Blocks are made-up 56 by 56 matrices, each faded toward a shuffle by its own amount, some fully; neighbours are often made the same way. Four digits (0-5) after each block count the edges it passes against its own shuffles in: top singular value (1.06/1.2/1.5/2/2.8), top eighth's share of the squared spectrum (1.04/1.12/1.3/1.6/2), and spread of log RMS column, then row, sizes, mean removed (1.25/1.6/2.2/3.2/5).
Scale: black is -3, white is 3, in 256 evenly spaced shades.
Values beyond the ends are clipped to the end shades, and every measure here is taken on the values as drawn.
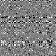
4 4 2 3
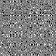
4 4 2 3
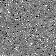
0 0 0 0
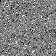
1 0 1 0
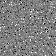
0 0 0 0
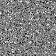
0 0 0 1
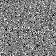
0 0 0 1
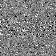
1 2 0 3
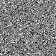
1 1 0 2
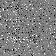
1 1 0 1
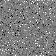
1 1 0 0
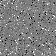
0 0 0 0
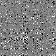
2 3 2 3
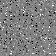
1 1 1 1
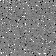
0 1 1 1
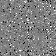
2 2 2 1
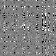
2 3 3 3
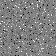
0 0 0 0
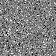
0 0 0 0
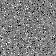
0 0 0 0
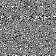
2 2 1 2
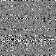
2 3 2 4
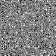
1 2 0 2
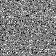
0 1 0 2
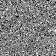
0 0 0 1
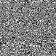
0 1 0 3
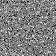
0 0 0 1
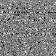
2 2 0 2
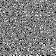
1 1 0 2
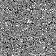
0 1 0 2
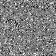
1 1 0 2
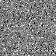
1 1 0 2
